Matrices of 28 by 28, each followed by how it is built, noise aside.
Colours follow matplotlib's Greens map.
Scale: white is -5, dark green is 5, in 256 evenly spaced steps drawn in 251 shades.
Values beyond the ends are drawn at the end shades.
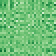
low rank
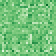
low rank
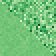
upper triangular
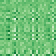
low rank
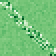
banded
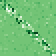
banded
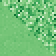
upper triangular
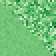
upper triangular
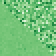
upper triangular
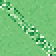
banded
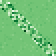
banded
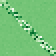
banded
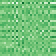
low rank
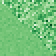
upper triangular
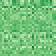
low rank
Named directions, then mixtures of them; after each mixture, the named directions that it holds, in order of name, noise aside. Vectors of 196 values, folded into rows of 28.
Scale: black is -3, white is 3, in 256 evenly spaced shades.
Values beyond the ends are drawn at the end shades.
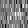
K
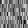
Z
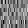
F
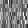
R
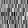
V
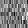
V, Z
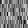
Z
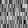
K, Z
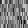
Z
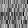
R, V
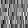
F, R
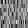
F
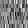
K, V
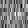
F, K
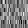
F, Z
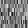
F, V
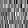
K, V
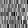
V, Z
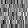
F, R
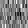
K, R
